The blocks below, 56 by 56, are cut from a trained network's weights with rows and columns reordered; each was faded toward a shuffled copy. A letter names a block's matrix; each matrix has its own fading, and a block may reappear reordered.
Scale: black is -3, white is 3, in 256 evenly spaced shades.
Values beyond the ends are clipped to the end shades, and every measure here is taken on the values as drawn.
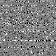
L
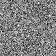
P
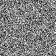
P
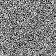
P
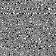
L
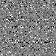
L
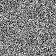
P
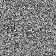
P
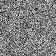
P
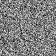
P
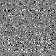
L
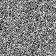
P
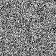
P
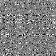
L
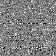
L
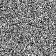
P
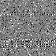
L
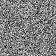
P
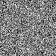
P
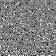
L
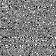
L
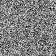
P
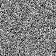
P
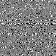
L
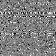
L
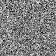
P
